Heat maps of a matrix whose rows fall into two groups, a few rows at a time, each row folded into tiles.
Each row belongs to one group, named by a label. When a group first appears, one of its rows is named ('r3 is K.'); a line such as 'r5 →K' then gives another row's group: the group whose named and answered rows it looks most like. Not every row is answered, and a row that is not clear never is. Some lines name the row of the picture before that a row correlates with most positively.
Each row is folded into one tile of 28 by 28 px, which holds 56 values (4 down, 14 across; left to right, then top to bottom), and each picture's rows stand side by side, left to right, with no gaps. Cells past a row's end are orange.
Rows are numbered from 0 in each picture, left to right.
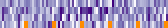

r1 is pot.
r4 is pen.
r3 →pen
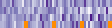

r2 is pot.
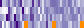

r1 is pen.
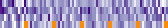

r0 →pen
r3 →pen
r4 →pen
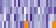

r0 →pot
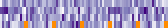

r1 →pen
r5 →pen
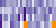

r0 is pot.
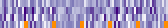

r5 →pen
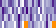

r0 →pen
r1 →pen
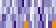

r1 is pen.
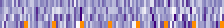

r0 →pot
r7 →pot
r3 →pot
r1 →pot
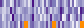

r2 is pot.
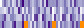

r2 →pot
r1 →pot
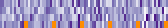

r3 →pen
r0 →pot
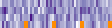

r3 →pen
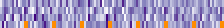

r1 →pot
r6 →pot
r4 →pen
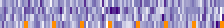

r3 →pen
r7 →pot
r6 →pen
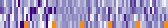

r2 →pen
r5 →pen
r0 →pot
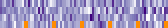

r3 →pot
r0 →pen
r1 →pen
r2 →pot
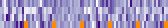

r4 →pot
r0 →pot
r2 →pen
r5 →pot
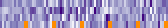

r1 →pen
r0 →pot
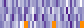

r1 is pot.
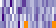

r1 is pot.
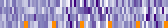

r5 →pot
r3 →pen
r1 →pot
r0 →pen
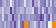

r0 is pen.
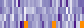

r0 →pot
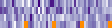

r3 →pen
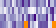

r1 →pot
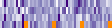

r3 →pen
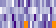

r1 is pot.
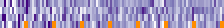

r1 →pot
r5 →pen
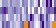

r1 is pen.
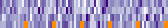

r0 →pen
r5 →pot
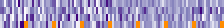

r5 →pen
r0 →pot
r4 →pot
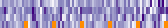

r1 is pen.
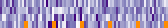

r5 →pen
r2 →pot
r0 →pen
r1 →pot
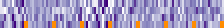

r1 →pot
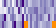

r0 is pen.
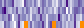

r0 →pen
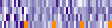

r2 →pen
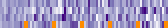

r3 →pen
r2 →pot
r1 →pot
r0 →pot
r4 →pot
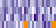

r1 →pot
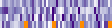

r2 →pot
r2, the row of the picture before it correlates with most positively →1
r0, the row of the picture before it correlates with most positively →0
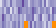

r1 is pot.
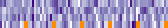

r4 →pot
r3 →pen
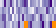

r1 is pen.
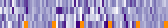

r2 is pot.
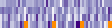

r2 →pot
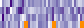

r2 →pen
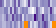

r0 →pen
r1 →pot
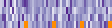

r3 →pot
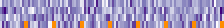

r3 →pen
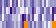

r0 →pen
